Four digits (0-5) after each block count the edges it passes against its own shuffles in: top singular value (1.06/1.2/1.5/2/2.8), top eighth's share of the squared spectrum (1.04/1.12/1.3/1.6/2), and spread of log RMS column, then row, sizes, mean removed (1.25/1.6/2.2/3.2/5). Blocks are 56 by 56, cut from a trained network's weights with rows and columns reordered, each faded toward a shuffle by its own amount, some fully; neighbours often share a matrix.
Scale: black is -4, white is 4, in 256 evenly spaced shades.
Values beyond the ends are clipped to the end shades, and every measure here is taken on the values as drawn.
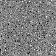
1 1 0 1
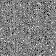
0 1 0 0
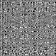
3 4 1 3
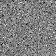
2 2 0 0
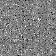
1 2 0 1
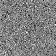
2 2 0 0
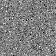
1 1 0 0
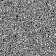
1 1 0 0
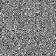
3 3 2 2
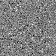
0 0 0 0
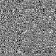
3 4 2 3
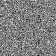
0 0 0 0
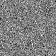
2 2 0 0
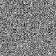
3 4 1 2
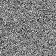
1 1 0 0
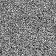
0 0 0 0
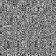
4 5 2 2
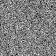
0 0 0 0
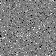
0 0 0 0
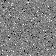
0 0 0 0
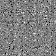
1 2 0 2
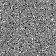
0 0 0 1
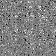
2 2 0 2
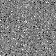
0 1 0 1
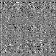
2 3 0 3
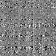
3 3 1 3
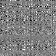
3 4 0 3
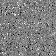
1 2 0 1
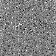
1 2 0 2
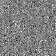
1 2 0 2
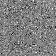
1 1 0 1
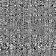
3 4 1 3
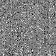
1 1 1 1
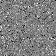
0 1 0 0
